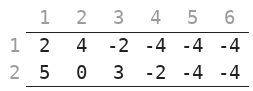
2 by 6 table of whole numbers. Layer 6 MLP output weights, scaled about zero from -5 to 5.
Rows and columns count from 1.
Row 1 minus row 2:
-3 4 -5 -2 0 0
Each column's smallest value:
2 0 -2 -4 -4 -4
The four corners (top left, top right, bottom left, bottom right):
2 -4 5 -4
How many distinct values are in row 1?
4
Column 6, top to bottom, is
-4 -4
